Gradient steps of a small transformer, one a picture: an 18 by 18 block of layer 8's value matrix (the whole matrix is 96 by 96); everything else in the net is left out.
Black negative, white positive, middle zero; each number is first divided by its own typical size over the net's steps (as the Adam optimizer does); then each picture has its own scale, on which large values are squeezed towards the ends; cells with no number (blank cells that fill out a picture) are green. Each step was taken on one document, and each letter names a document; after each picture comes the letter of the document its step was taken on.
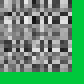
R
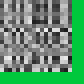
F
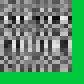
F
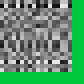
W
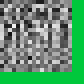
W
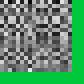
W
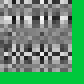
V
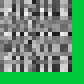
F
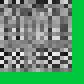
W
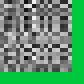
V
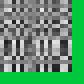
F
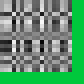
V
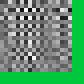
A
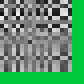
W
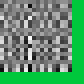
V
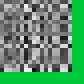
R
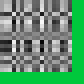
V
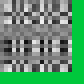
R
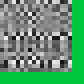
A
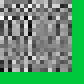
A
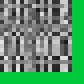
F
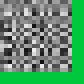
R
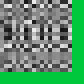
R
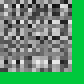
W
